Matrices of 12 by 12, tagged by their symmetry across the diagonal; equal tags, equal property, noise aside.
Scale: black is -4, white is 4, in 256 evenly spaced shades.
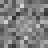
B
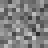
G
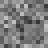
B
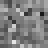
G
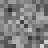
B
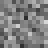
G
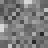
B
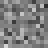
G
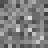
B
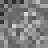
B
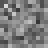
B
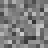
G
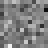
G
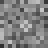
B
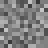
G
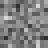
G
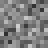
B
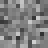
G
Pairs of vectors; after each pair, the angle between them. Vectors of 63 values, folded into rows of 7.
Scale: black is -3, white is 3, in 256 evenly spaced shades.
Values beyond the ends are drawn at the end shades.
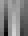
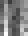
nearly opposite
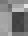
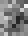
partly aligned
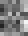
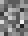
orthogonal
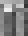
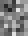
partly opposed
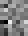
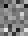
orthogonal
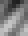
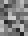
orthogonal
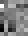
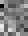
nearly opposite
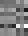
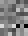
nearly opposite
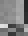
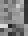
nearly parallel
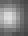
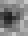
nearly opposite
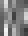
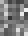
orthogonal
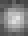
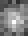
nearly parallel
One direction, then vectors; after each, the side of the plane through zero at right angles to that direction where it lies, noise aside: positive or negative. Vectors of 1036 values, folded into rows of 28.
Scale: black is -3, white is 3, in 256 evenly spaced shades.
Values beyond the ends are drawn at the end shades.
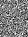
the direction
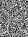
negative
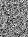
negative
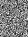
negative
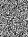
negative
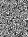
negative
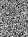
negative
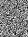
negative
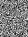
negative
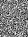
positive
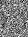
positive
